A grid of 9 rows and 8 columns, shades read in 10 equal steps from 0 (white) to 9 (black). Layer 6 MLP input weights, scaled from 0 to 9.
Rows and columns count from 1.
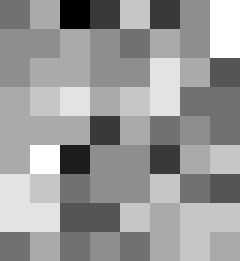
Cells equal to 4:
14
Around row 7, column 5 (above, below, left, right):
4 2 4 2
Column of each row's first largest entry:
3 5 8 7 4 3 8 3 1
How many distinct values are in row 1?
7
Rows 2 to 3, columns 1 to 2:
4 4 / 4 3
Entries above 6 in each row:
3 0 0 0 1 2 0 0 0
